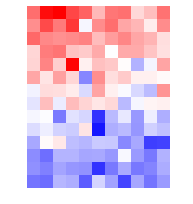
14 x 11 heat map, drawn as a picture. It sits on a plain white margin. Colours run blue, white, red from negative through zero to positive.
The bottom left is the calmest part. On average the colour sits 50% of the way up the scale. No regular stripes run through it. There is an overall slope up to the top. The top left is the ninth with the highest average.
